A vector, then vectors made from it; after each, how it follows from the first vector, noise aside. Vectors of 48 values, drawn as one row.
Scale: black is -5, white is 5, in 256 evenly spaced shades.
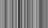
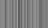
shrunk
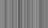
shrunk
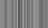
shrunk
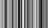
scaled up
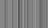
shrunk
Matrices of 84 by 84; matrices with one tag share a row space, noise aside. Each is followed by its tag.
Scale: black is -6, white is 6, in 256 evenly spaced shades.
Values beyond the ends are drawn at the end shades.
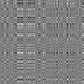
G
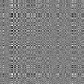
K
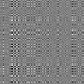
K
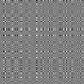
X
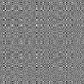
X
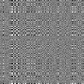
K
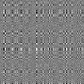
X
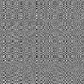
X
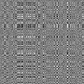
G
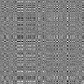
G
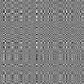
X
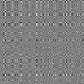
X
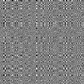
X
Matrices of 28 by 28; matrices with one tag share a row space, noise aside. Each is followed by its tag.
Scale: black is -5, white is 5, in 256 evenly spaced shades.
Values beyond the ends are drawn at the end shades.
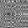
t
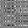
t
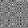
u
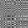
t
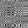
t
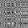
t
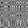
u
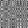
u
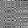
t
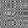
t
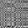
t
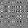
u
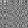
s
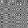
u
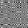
u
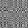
s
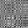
t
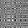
t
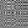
t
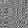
s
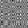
u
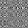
s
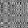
u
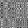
u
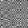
u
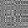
t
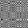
u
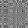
s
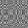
s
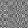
s
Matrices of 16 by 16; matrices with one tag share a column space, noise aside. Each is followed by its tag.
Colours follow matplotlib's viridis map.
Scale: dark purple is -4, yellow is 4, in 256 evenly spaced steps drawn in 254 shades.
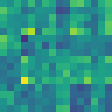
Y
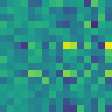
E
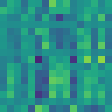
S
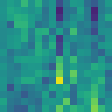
Y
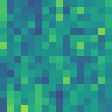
Y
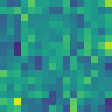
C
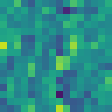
C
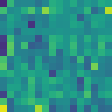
C
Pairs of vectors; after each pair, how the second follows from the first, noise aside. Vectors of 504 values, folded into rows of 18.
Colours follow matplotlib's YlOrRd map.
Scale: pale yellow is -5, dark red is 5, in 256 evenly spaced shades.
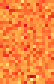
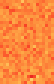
shrunk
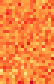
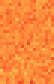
shrunk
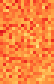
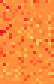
partly zeroed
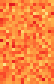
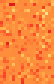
partly zeroed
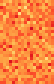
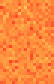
shrunk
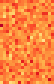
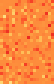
partly zeroed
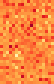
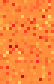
partly zeroed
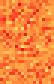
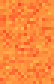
shrunk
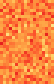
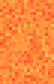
shrunk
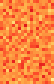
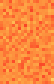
shrunk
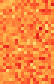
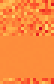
partly zeroed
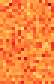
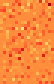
partly zeroed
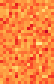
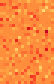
partly zeroed
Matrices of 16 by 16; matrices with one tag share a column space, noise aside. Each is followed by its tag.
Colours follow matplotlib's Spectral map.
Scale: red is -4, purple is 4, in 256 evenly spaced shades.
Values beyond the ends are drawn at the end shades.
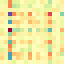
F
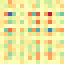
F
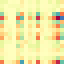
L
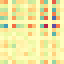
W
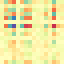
W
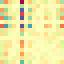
W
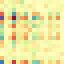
L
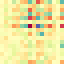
W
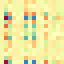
L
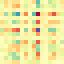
F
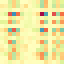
F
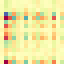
L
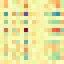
F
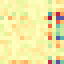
L
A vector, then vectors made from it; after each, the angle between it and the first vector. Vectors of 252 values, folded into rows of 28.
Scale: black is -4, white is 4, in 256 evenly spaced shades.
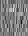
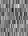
orthogonal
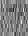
nearly opposite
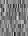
partly opposed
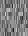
partly aligned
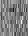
nearly opposite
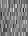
partly aligned
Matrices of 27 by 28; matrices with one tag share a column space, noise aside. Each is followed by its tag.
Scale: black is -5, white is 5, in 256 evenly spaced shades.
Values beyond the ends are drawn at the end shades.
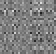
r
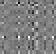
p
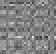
p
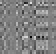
p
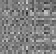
r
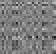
p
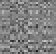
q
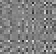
q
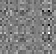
r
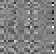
q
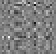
p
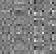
r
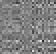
q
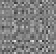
q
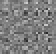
r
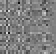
r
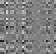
q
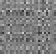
r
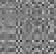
q
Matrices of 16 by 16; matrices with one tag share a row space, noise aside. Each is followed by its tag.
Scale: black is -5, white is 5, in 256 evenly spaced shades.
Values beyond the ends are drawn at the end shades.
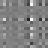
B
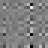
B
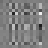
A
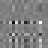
A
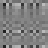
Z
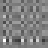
Z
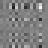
A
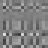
Z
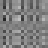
Z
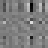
B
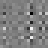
B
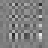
A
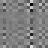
B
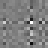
B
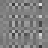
A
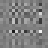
A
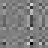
B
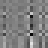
B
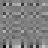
Z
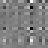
B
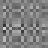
Z
